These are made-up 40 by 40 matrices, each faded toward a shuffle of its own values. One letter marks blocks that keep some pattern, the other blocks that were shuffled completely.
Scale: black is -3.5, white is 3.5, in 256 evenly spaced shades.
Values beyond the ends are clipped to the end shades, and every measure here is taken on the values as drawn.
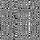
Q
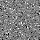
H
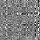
Q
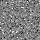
H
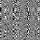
Q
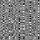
Q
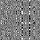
Q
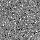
H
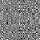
Q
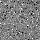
H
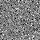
H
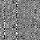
Q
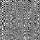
Q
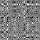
Q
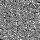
H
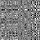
Q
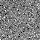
H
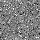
H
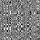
Q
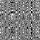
Q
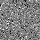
H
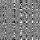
Q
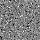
H
